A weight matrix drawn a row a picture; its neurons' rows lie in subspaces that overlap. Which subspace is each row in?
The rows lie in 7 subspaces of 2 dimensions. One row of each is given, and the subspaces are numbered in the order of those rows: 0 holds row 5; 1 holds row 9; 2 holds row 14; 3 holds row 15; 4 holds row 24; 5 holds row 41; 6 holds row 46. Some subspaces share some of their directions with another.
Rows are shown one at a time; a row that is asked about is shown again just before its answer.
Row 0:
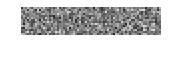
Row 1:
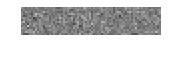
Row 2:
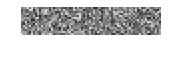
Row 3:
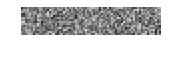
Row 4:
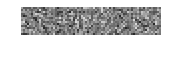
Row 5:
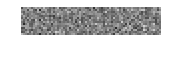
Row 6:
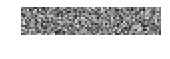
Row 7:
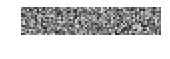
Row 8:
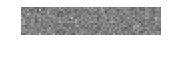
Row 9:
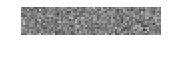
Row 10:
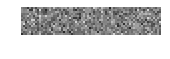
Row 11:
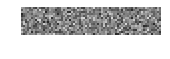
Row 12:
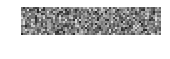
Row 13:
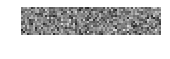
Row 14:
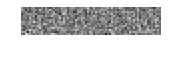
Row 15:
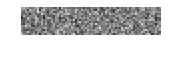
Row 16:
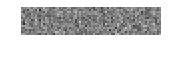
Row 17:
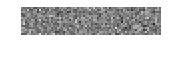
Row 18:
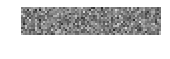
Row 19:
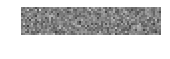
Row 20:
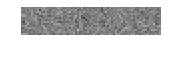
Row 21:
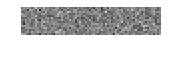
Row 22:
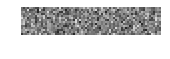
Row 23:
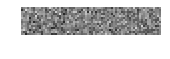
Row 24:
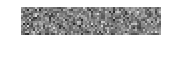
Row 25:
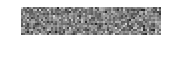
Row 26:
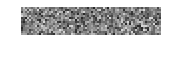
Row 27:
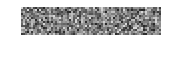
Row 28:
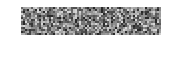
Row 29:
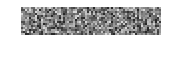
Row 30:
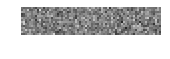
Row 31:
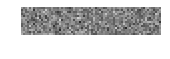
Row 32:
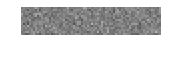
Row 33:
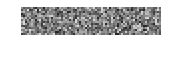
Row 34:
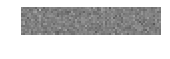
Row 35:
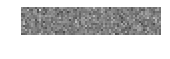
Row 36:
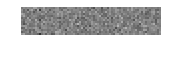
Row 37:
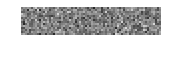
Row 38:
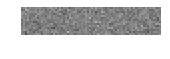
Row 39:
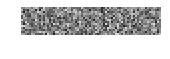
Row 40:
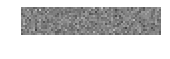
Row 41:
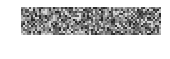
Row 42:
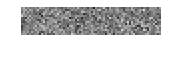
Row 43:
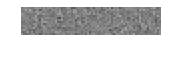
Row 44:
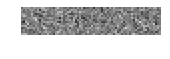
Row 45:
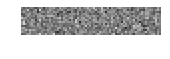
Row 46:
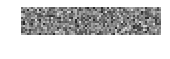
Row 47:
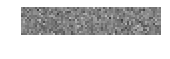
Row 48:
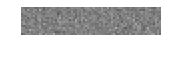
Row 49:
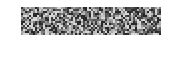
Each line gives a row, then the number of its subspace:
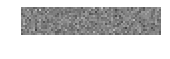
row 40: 6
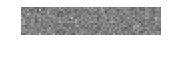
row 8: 3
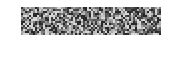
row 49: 4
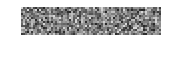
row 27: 0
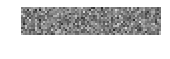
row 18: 6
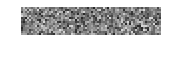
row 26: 1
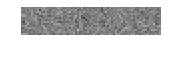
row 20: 4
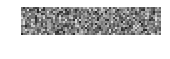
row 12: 3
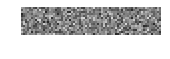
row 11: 3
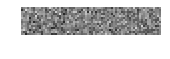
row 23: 2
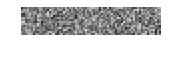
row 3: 0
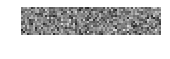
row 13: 6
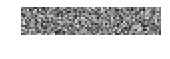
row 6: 6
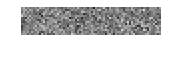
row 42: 1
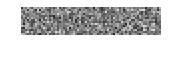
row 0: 0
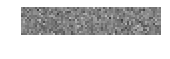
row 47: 1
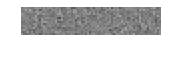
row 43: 2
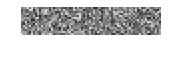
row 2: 5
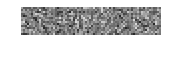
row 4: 4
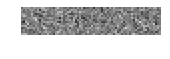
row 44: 4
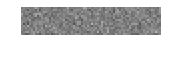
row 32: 4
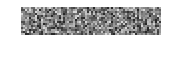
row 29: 2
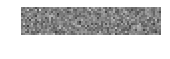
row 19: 4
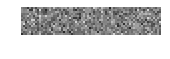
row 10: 5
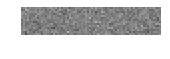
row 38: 2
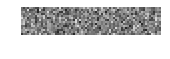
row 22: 3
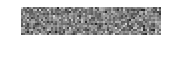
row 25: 0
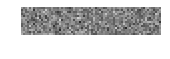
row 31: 5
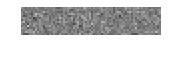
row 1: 4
